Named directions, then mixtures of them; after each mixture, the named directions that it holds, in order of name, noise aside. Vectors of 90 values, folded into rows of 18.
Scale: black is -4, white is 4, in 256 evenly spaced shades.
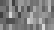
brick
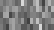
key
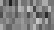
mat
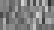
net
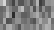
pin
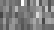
key, net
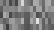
key, mat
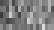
brick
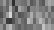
brick, pin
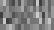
net, pin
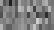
mat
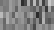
net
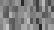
key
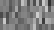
net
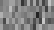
net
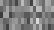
key, mat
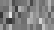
brick, pin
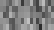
key
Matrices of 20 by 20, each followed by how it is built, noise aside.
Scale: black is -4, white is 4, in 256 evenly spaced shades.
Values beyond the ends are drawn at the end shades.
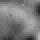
smooth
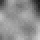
smooth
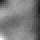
smooth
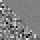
lower triangular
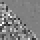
lower triangular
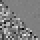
lower triangular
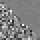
lower triangular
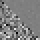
lower triangular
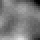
smooth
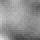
smooth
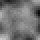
smooth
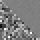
lower triangular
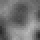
smooth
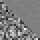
lower triangular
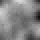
smooth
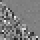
lower triangular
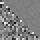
lower triangular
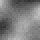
smooth
